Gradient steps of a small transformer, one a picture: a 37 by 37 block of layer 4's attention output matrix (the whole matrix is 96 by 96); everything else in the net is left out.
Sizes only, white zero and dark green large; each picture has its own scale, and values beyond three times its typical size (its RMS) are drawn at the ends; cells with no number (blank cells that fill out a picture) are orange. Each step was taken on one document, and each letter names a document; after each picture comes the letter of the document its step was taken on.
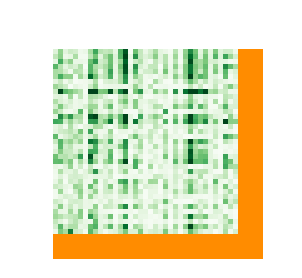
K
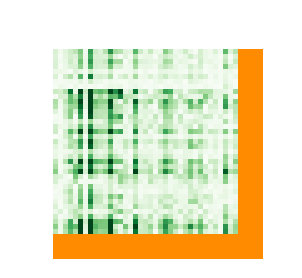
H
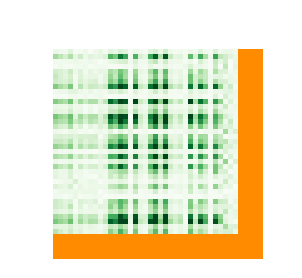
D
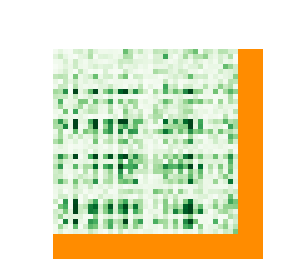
K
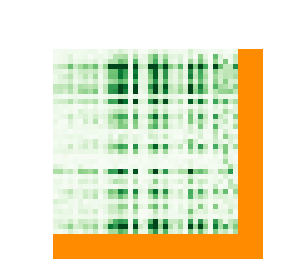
D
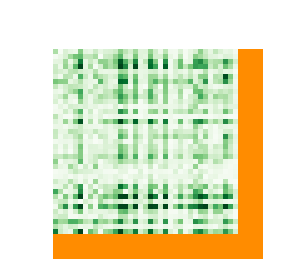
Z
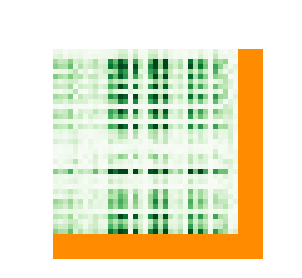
D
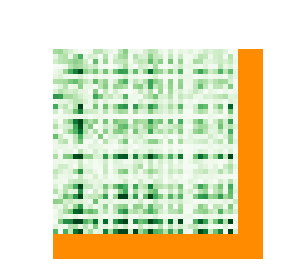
Z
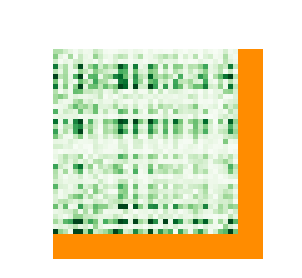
Z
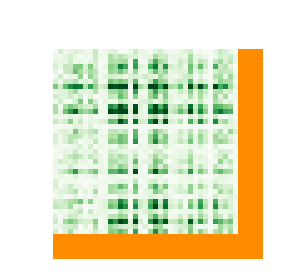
D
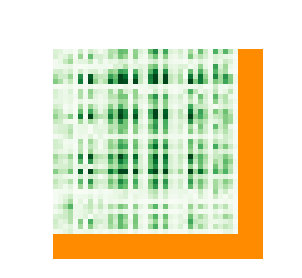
D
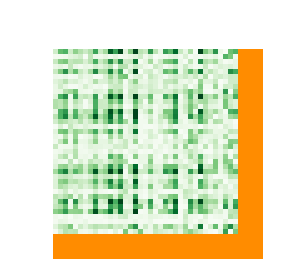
H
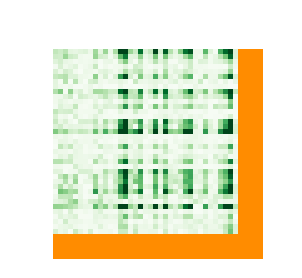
K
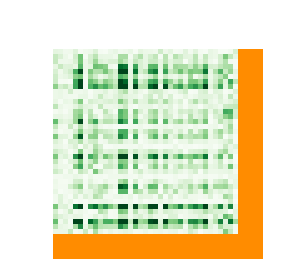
Z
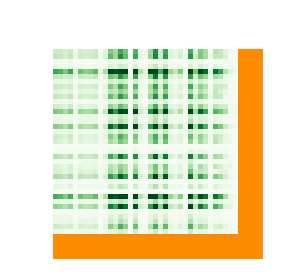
D
